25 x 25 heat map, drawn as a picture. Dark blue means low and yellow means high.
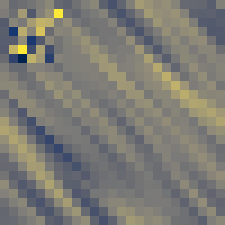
Grain: diagonal, down to the right. Histogram: heavy tails on both sides. Odd patch: rougher, in the top left. Mirror symmetry: none. Roughest part: top left. Ninth with the highest average: middle right.
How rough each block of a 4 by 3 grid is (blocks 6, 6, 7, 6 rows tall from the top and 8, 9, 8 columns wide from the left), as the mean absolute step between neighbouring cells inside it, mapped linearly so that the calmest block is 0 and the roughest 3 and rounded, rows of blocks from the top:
310
101
100
100
